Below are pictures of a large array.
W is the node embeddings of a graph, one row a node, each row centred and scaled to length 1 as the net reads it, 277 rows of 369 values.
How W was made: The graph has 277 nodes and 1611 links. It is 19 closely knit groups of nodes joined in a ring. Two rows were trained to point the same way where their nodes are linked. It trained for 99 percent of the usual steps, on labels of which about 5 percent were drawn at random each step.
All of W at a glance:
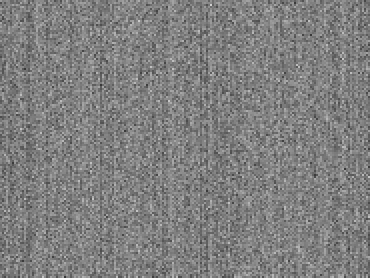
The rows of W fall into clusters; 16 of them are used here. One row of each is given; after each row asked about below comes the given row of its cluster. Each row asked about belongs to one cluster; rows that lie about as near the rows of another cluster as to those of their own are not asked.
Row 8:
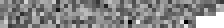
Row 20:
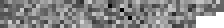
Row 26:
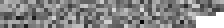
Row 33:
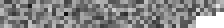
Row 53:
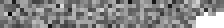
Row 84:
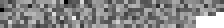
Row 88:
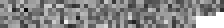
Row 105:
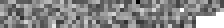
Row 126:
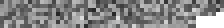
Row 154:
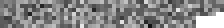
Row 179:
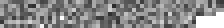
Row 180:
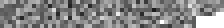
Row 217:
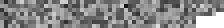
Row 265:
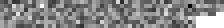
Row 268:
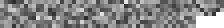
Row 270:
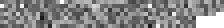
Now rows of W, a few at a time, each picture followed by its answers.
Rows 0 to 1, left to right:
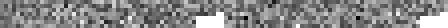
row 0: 154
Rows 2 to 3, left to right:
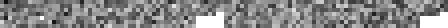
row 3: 105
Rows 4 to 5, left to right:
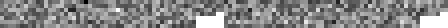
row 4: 26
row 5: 179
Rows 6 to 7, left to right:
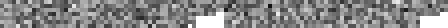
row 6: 88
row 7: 84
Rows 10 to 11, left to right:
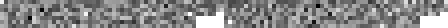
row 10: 8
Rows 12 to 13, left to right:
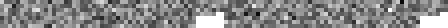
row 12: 33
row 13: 268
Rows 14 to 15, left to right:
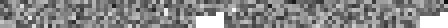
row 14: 265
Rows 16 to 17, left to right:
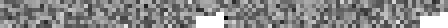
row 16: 268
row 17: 88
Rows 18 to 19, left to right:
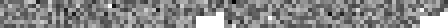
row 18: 179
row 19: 268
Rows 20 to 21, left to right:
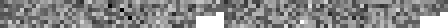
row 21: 20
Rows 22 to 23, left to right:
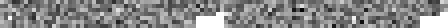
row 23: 8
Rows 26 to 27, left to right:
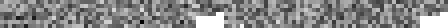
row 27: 88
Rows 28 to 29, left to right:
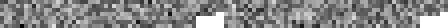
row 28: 105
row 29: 88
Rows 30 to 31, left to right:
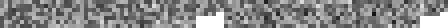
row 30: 126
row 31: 270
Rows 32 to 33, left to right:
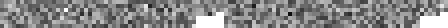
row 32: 270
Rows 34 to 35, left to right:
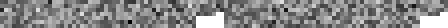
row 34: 105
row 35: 268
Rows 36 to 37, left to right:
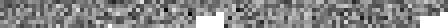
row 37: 88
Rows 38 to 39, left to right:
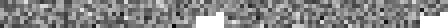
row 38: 53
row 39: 26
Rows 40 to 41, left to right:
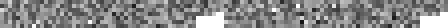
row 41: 88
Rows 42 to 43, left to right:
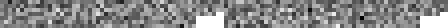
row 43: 126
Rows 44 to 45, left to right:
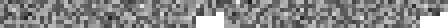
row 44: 179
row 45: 265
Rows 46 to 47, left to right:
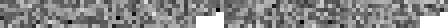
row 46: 217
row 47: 20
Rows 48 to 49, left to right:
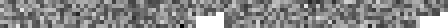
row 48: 88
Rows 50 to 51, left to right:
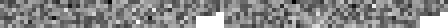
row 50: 217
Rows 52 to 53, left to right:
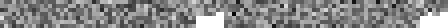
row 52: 270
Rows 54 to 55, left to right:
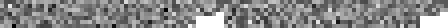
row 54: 268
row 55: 105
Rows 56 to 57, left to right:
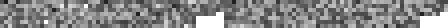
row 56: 105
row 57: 20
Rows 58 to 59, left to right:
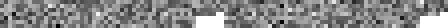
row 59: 53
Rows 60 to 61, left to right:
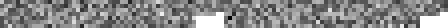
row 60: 33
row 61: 105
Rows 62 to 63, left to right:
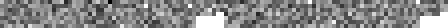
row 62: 33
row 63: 265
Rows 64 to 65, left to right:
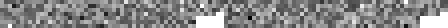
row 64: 268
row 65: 179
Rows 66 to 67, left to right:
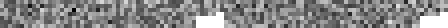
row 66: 154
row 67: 33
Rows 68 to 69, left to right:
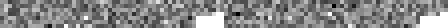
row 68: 33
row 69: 179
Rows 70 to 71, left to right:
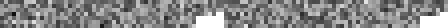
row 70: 179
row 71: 217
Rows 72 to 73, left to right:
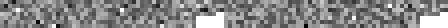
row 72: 84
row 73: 84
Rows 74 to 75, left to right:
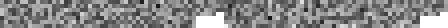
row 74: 33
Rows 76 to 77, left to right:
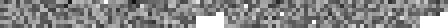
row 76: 270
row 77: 265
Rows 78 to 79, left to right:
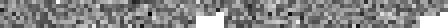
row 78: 270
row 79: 33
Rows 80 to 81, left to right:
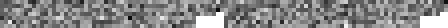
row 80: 20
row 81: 126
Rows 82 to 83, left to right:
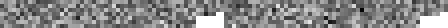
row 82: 270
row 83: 154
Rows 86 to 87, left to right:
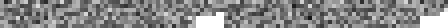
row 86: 33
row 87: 180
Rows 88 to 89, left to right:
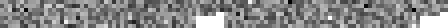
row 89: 84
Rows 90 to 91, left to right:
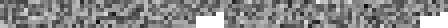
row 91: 154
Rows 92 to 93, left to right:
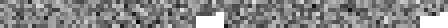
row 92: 105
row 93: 180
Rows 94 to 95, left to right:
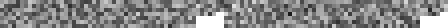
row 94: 180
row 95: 270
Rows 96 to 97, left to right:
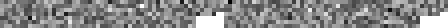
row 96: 33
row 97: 270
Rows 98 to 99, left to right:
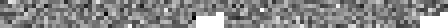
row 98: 265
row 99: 26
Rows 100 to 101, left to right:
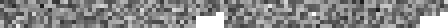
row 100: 217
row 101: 53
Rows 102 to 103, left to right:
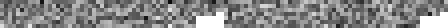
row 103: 53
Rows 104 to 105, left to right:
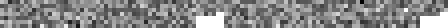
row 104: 88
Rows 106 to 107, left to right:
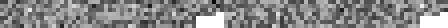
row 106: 105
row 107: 84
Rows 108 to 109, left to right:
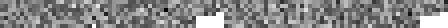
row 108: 270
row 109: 88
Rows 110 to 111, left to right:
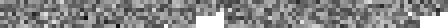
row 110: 180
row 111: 20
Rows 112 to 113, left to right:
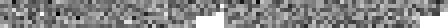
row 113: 265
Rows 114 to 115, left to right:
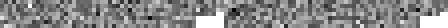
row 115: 126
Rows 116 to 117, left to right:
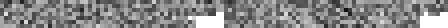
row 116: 265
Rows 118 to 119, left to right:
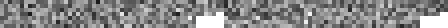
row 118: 179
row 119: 26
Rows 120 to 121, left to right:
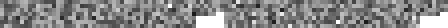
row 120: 53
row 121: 84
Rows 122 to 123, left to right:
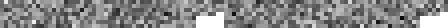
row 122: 84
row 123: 53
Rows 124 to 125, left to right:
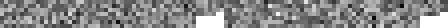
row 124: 179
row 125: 217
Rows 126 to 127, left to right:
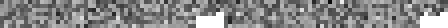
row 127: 20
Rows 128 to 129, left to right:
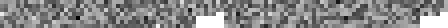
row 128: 270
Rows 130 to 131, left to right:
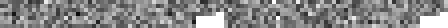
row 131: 217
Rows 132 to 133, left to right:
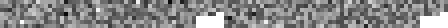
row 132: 84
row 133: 154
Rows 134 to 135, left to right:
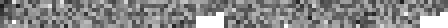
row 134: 20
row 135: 126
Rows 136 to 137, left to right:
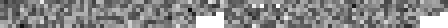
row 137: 268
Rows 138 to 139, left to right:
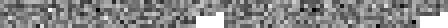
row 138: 180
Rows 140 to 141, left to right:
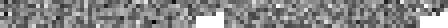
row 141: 268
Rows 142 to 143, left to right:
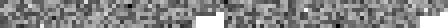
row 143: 53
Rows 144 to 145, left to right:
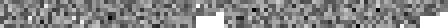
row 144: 179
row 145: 105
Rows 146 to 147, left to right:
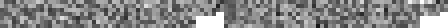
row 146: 268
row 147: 20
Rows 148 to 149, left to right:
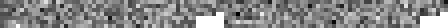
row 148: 20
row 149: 179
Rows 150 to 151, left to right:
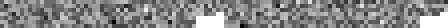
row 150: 270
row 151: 265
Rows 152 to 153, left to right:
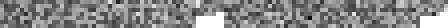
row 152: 53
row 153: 180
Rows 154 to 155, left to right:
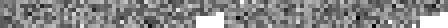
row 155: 88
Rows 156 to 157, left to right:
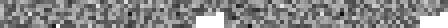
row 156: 53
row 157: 268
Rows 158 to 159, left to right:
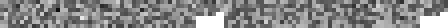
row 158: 8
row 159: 126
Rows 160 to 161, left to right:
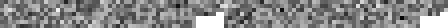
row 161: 126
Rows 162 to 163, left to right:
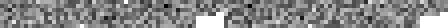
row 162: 84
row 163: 33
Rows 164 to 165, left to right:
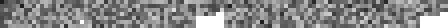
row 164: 20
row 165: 84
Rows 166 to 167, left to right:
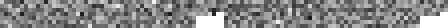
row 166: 268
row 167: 180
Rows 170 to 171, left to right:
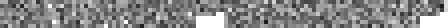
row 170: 88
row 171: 217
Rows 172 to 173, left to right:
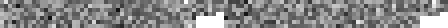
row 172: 84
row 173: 268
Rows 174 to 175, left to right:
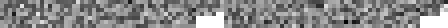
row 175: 8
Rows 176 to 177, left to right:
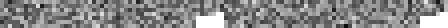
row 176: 154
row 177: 217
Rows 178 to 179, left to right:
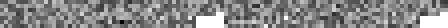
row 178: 105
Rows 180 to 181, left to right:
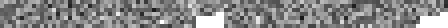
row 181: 270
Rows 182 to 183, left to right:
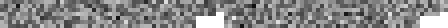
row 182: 8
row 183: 33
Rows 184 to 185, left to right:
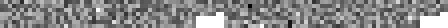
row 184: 84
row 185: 26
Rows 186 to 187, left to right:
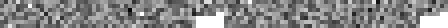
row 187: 53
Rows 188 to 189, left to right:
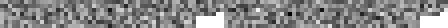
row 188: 84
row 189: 84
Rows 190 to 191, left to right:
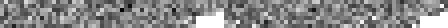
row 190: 179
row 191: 268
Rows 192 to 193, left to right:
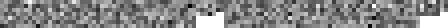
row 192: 180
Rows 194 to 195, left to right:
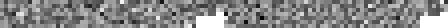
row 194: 8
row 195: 265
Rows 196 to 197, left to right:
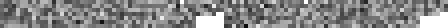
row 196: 20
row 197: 154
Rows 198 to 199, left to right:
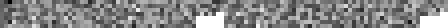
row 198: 20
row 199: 53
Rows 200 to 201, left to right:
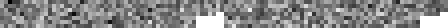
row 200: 154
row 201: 26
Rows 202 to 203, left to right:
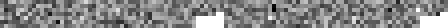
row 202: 53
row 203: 268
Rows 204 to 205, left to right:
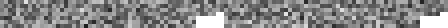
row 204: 154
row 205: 26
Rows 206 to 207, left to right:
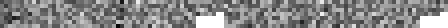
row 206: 20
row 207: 265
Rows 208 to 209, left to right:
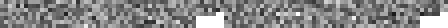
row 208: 270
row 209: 8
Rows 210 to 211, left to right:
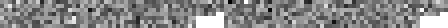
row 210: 88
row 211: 33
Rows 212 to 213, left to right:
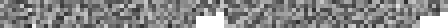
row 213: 265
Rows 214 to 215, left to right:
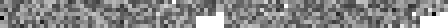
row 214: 8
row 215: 180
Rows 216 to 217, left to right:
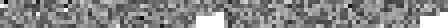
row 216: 270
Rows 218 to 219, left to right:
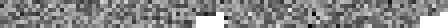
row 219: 270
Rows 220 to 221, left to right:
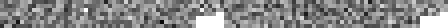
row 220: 53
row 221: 180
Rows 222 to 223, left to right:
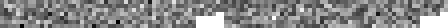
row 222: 26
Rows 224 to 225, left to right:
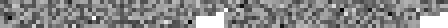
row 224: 265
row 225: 84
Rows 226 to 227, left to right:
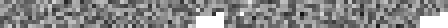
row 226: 33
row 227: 53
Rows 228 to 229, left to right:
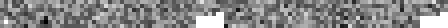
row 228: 268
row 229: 20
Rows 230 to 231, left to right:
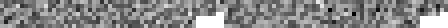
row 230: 265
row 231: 53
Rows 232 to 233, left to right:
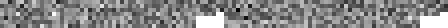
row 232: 88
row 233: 26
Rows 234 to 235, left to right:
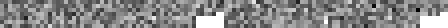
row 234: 179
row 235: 126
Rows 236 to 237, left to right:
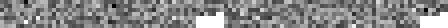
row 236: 265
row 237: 26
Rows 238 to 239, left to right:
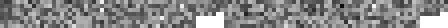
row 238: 20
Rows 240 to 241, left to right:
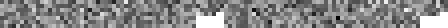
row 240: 126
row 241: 105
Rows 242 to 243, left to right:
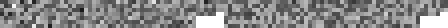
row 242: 265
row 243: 179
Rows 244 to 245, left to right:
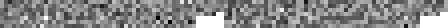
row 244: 268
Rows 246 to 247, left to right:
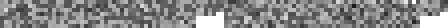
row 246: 126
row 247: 268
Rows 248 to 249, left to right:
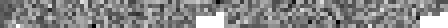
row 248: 20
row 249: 265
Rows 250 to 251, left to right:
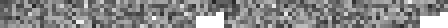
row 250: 20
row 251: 20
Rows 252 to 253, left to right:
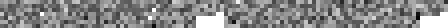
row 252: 180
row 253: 265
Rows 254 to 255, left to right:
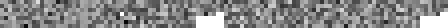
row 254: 88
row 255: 179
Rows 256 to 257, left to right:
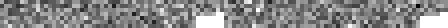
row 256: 33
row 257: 33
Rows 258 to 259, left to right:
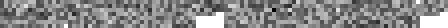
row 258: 26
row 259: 270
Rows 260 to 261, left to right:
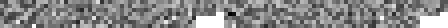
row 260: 265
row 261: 268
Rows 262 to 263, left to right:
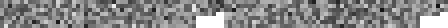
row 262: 126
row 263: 84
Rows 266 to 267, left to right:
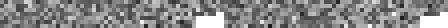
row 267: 217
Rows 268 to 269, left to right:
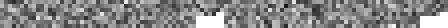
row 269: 105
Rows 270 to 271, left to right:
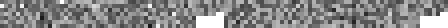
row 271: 126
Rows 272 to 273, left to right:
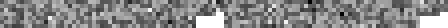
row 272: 105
